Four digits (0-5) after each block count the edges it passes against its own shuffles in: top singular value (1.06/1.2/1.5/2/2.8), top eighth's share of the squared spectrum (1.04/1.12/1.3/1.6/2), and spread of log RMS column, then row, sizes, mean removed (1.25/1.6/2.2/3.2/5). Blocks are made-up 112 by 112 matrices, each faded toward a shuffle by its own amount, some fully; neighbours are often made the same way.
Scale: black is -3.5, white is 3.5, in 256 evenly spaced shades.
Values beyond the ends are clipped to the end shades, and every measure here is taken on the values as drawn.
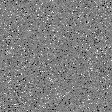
2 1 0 0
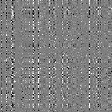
5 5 4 3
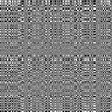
5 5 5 5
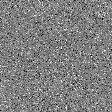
2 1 0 0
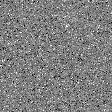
0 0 0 0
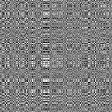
5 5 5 4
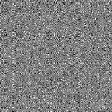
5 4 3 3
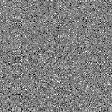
4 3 2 2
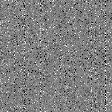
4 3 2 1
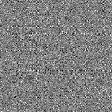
4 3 2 2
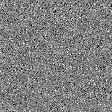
3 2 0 1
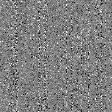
1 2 3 0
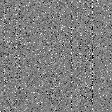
2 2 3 0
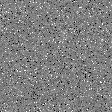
1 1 0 0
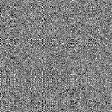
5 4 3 2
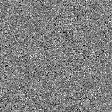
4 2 1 1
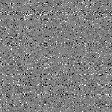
4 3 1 3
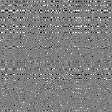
5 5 2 4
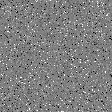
2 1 0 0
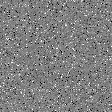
2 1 0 0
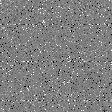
4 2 1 1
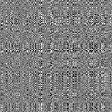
5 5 4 4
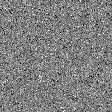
2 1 0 0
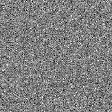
3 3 1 1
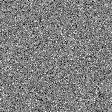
0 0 0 0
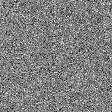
3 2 0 0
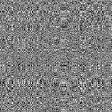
5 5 3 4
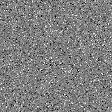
3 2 0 0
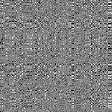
5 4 3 3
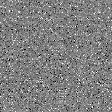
3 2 1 1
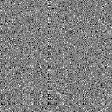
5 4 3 2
